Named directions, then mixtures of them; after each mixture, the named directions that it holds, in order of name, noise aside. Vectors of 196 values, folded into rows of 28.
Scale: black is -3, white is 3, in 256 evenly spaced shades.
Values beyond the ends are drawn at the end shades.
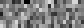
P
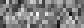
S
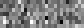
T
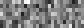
P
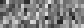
P, S, T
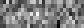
S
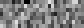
P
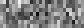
P, S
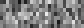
P, S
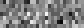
P, S, T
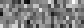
P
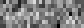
S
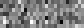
T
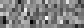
T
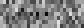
S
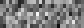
S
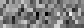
S, T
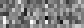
T
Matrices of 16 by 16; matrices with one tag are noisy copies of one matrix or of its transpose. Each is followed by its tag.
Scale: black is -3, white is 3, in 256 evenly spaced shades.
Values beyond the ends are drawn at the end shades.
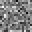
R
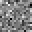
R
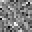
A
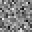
A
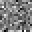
R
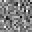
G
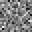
A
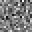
G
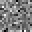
R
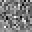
G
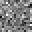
R
